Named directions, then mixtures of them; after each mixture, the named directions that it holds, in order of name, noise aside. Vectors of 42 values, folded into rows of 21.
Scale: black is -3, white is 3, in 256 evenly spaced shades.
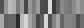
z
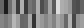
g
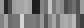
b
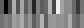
b, g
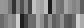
b, z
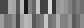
g, z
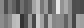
b, g, z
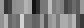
b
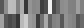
z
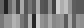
g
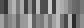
g, z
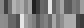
b, z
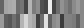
z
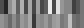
b, g, z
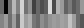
b, g, z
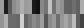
b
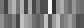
b, g, z
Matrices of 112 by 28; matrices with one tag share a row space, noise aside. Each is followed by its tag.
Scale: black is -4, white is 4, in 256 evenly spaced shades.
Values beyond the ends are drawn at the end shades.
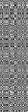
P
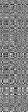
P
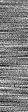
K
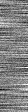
K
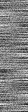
K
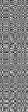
P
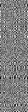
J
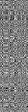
P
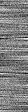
K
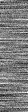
K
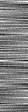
K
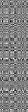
P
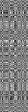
P
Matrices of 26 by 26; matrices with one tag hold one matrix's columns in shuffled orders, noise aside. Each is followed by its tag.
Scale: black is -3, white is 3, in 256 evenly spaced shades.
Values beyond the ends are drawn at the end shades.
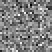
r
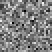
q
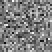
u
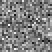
u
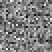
u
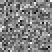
q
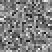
u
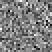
q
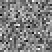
u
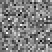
u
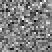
q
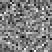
r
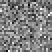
r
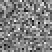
q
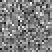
q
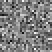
u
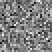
u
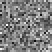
u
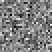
u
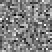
u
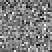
r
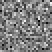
q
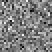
q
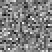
u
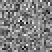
q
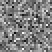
u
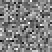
u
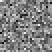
u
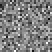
r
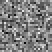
u
